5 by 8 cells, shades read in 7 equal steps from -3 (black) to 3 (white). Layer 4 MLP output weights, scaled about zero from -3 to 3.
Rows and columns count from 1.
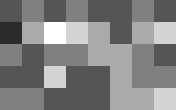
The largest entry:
3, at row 2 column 3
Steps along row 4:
same up down same up down same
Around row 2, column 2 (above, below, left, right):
0 -1 -2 3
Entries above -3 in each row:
8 8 8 8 8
